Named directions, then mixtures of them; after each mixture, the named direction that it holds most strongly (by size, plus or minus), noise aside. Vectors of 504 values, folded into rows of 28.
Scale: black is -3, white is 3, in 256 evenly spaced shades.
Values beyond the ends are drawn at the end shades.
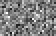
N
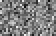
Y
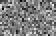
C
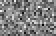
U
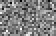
C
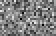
U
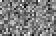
Y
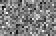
N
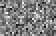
N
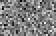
C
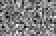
U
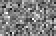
N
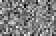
Y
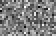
U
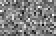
U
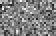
C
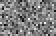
C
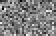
C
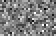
N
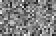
Y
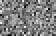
Y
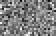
C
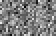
Y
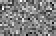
C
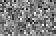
U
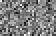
Y
